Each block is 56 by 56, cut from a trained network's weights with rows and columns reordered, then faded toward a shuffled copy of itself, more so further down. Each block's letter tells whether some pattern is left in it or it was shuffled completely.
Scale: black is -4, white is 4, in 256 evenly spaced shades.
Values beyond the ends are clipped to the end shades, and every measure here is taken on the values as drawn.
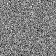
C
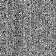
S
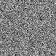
C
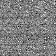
S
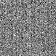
S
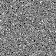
C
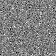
C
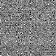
S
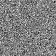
C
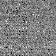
S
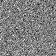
C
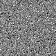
C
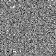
S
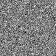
C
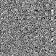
S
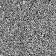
C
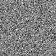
S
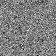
C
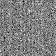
S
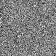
C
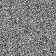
C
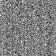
S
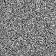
S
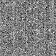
S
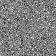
C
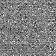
S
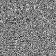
S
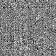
S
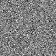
S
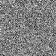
S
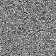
S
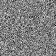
S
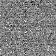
S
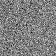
C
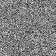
S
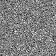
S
